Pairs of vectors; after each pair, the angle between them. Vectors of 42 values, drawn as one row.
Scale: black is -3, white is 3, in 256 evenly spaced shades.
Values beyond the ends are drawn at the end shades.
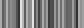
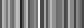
partly opposed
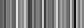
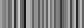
partly opposed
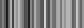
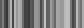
nearly parallel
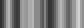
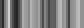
nearly parallel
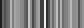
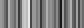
orthogonal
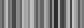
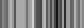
partly aligned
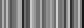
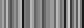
nearly parallel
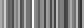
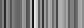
partly opposed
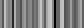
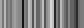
partly aligned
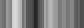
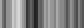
nearly parallel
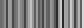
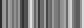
partly aligned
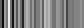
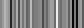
orthogonal
